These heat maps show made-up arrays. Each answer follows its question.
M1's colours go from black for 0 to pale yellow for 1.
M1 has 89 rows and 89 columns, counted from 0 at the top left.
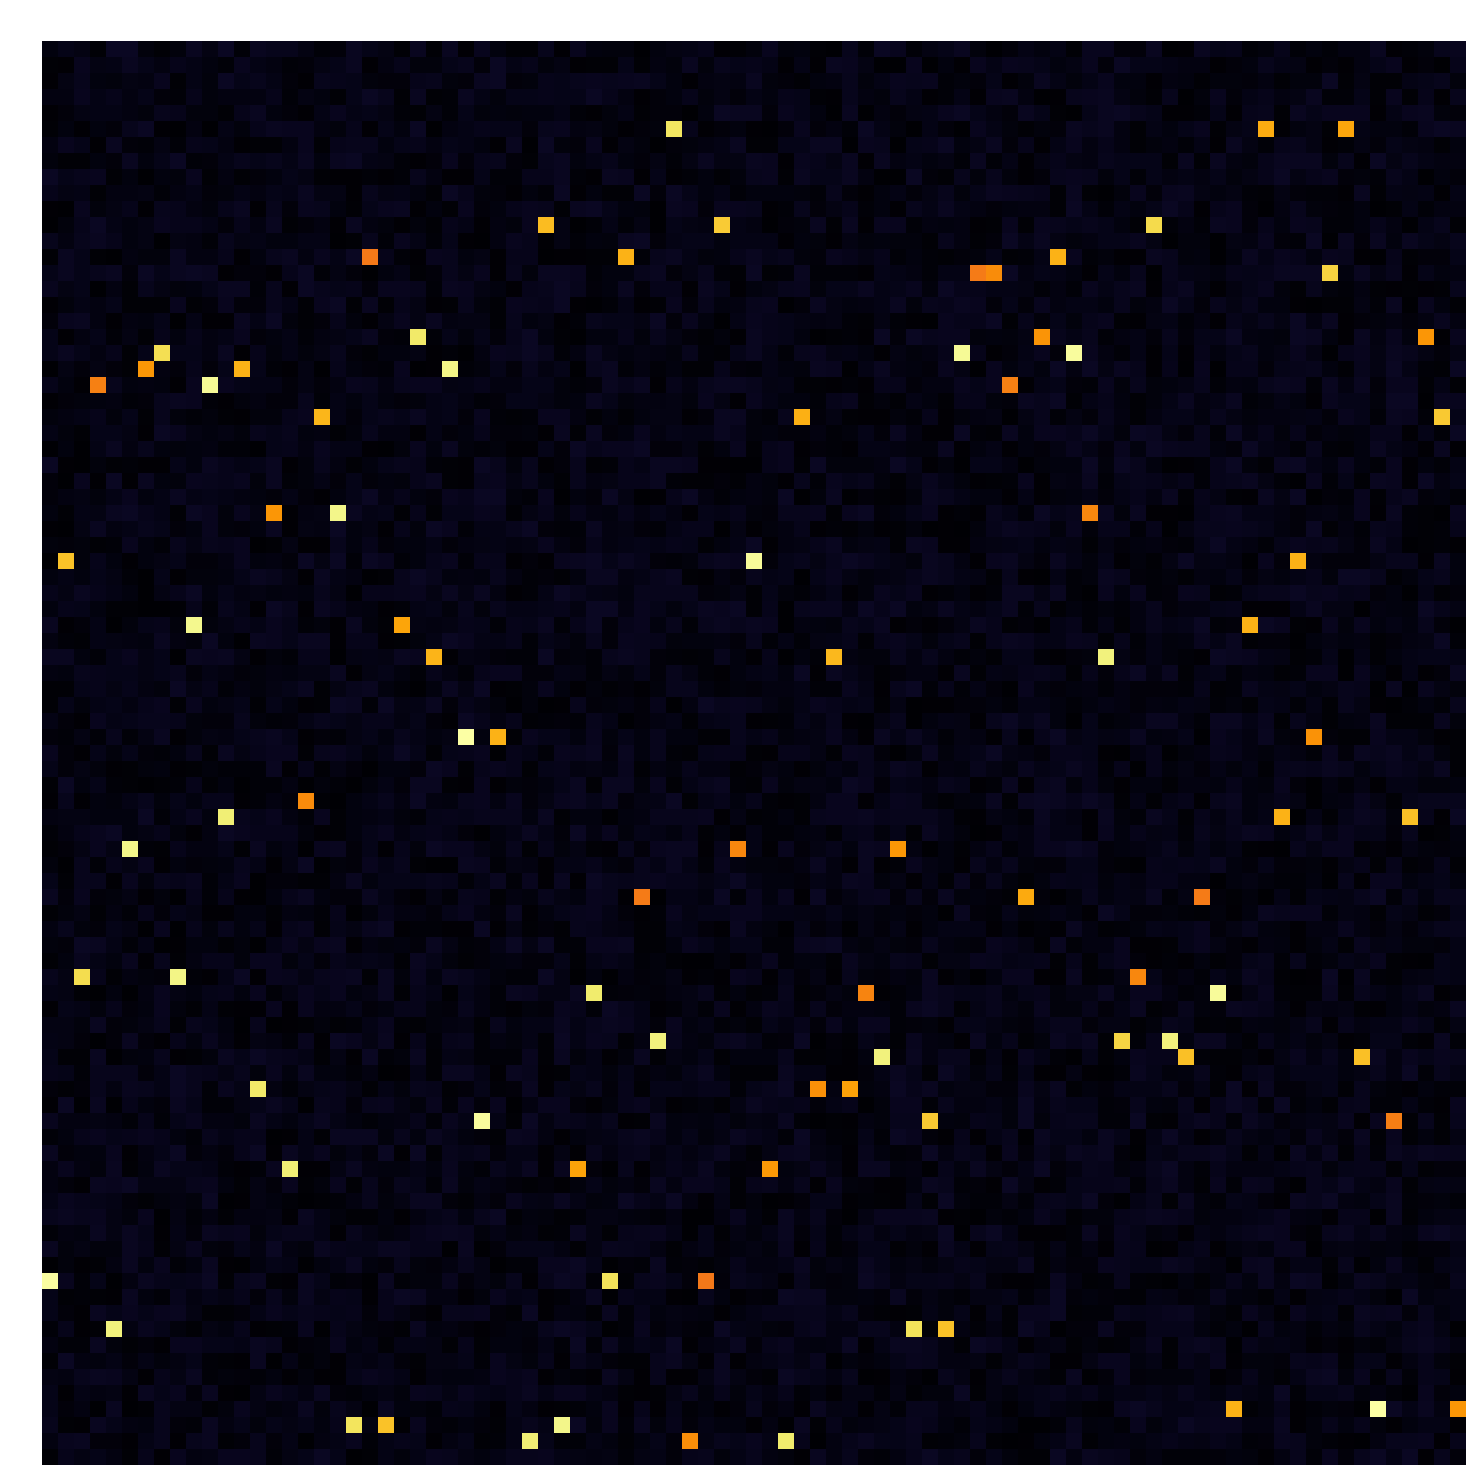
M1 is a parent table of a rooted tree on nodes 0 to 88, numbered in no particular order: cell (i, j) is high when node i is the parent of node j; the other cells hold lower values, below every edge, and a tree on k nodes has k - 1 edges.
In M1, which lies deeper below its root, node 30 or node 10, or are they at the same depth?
the same depth
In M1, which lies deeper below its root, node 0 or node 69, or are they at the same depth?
the same depth
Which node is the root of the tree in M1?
29
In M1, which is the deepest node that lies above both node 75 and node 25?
13
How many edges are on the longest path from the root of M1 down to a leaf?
4
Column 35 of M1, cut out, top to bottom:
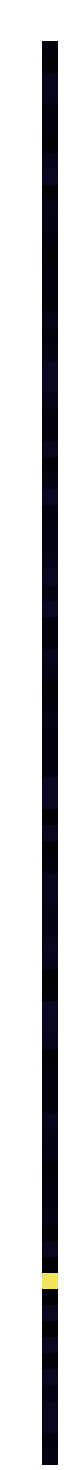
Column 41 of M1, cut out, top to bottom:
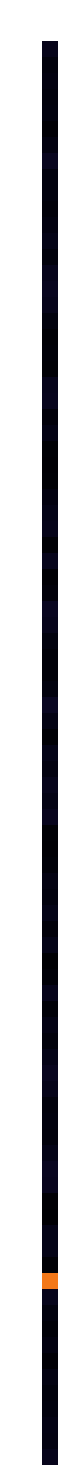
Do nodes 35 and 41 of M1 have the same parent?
yes
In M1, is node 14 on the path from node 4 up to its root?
yes
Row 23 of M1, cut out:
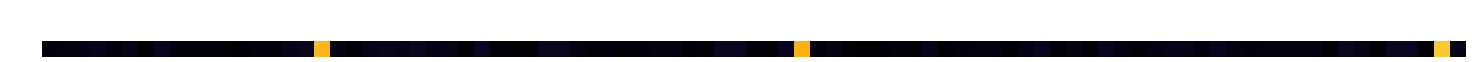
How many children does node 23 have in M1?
3
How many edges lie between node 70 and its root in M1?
3
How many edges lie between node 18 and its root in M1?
1
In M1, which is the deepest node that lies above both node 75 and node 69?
65
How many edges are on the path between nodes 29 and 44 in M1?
4
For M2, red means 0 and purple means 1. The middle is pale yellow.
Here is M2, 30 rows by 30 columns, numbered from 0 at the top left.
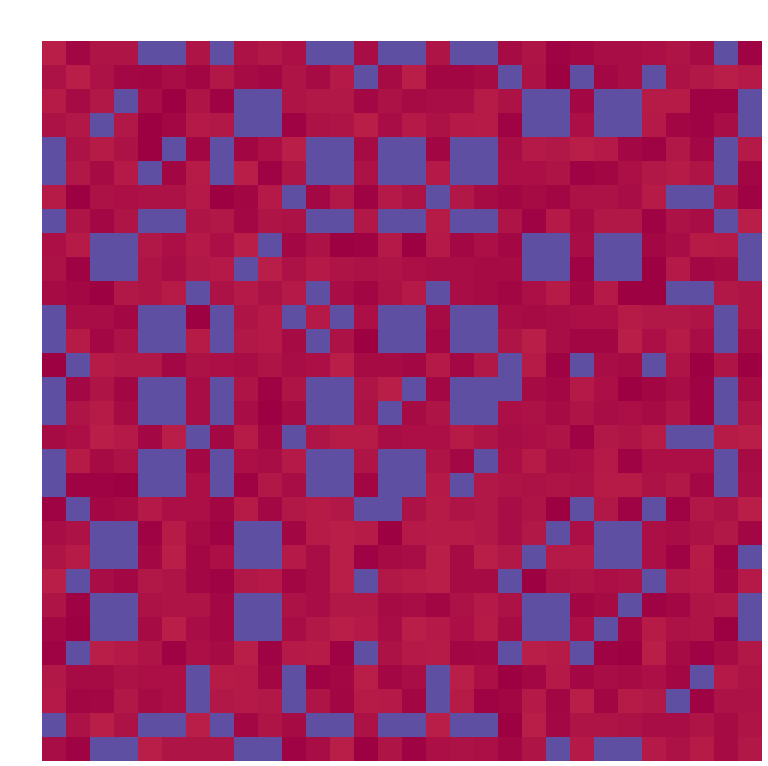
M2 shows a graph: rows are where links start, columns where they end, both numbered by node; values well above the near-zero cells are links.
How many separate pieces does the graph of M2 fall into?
2
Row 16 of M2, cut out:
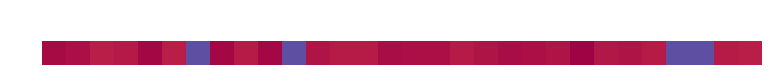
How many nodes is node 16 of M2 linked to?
4
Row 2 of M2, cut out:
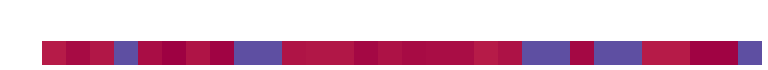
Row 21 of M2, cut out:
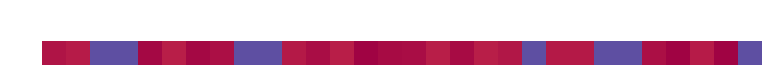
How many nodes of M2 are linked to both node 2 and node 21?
7
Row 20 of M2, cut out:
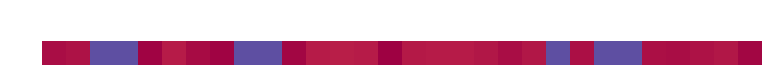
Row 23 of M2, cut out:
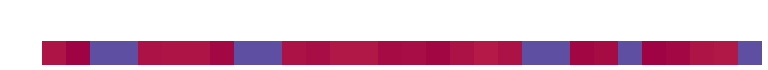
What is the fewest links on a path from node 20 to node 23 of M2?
1
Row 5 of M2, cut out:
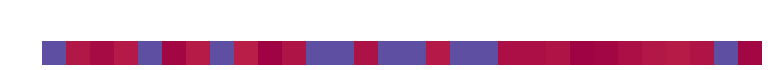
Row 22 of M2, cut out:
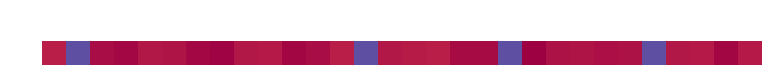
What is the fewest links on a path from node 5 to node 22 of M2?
3
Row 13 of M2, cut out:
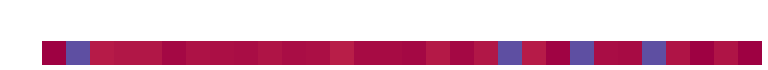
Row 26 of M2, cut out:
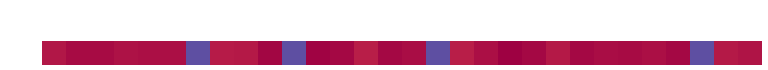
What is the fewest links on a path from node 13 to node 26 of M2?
5
